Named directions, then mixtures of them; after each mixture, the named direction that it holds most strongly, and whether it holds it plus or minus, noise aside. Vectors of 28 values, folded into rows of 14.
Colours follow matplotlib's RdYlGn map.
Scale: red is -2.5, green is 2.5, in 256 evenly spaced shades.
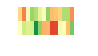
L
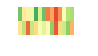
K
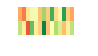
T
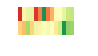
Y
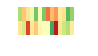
K, plus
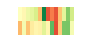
K, plus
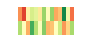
T, plus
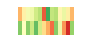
K, minus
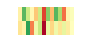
T, minus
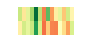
L, plus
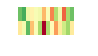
T, minus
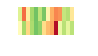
L, plus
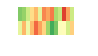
L, minus
